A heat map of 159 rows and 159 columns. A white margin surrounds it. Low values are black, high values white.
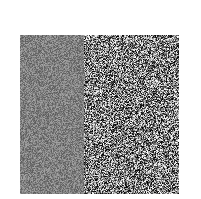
Grain: fine. Seam: vertical, 40% of the way across, the left part calmer. Average level on the scale: 50%. Slope: none.
